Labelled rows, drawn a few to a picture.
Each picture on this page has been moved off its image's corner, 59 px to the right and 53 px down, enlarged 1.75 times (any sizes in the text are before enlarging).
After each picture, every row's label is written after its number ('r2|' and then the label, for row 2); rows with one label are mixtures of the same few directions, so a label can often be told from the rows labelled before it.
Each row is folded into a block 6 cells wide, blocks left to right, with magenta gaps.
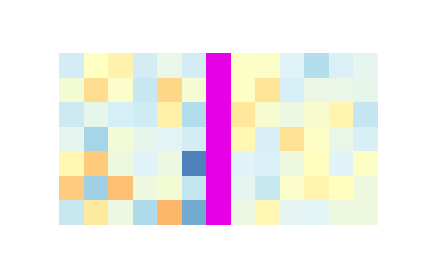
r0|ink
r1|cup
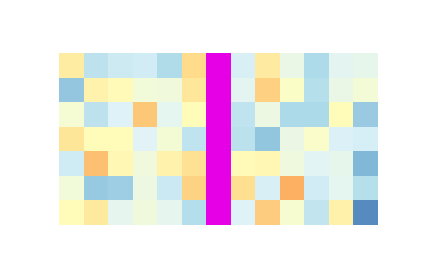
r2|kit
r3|ink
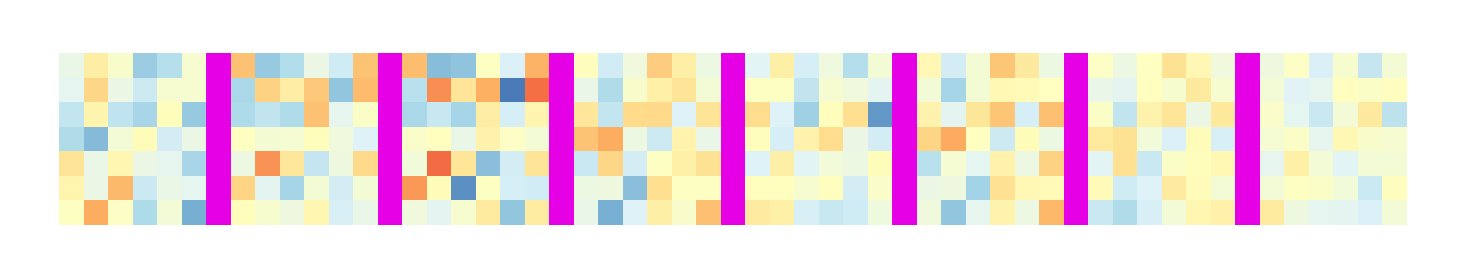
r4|ink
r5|kit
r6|kit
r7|ink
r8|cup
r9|ink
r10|ink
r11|cup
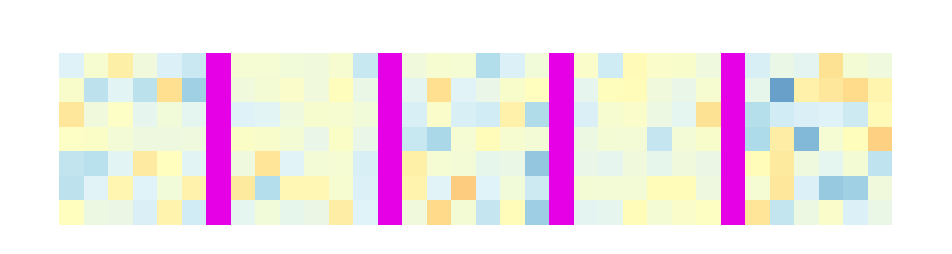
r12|kit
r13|ink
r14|ink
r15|cup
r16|cup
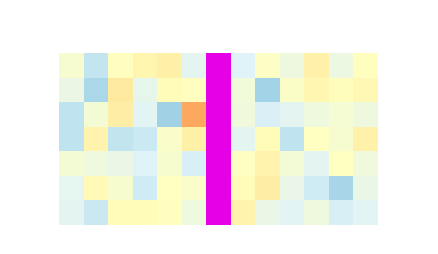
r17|cup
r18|cup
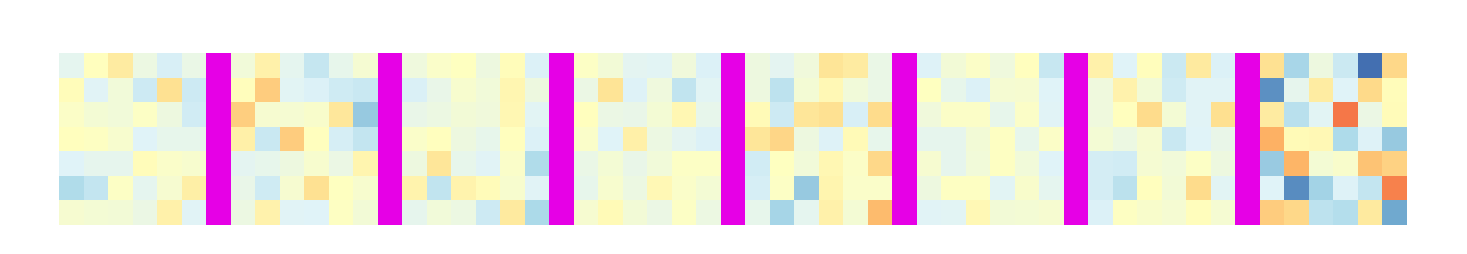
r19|kit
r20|cup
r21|ink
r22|cup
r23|ink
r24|kit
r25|cup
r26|kit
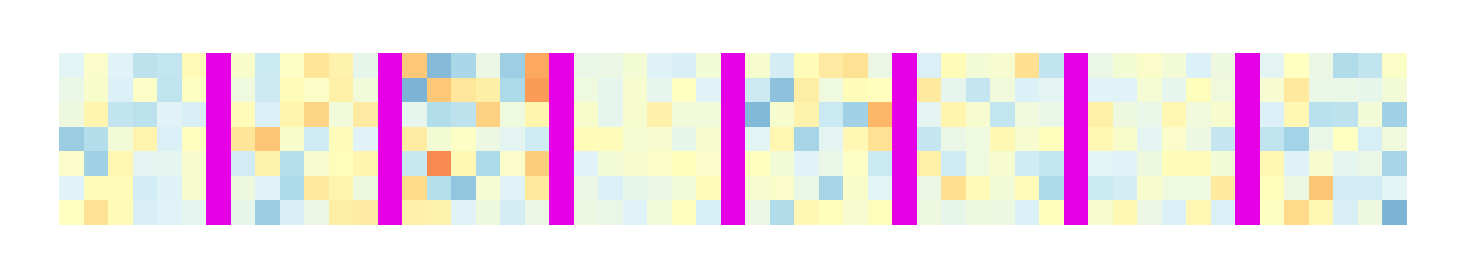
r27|ink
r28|ink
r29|kit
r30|kit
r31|cup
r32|kit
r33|kit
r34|ink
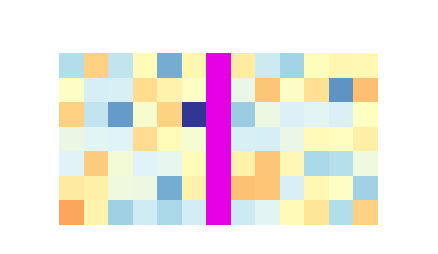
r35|cup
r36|kit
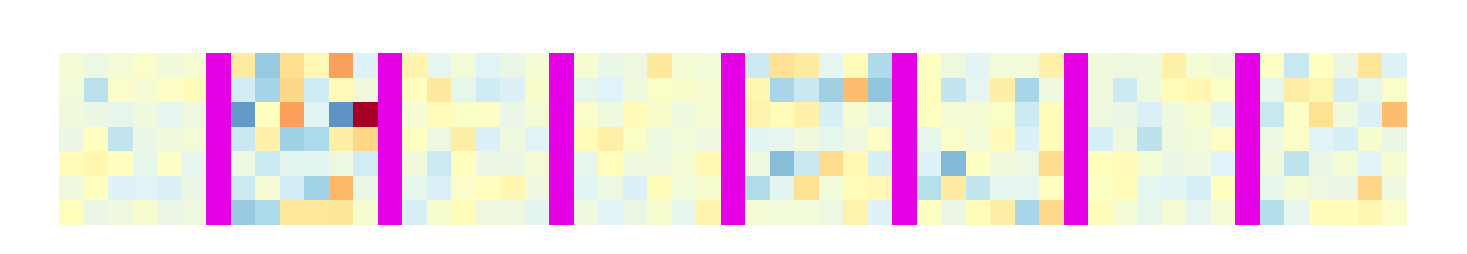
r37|cup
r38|cup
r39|cup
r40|ink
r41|kit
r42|ink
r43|cup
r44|cup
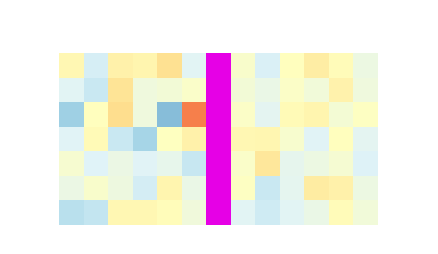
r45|cup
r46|ink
